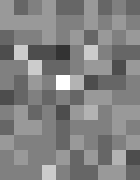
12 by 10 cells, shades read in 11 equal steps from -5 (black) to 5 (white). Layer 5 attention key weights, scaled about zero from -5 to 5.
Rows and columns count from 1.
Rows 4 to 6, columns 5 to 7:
-3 0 3 / -1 0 1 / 5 2 -2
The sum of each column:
-3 4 3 2 -3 1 6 0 2 -1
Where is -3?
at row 4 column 5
